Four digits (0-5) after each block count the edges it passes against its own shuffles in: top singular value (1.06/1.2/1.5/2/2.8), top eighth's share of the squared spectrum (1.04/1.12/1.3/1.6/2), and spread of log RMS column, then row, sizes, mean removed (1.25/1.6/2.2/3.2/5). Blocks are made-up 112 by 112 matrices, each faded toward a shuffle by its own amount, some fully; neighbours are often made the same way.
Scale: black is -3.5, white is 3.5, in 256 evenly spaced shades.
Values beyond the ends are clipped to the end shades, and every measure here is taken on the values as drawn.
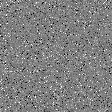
0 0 0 0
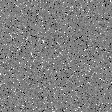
0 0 0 0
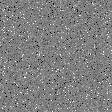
0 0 0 0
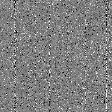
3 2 3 0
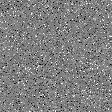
0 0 0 0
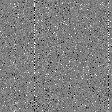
3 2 2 0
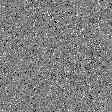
0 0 1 0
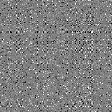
5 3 2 2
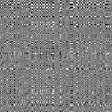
5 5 4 4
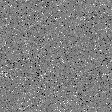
2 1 0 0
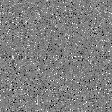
3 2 1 1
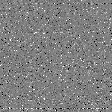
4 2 0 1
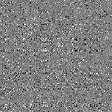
4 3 2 2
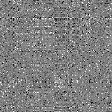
4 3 2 2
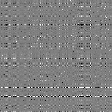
5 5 3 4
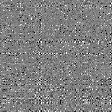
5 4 2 3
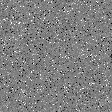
0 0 0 0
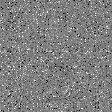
3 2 1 1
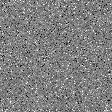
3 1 0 0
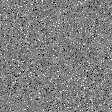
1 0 0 0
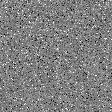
1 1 0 0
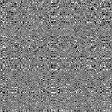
5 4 3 4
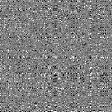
5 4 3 3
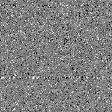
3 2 1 1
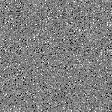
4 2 1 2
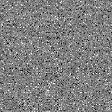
4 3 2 2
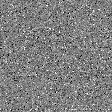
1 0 0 1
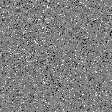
3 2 0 1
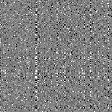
5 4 3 2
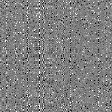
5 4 3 2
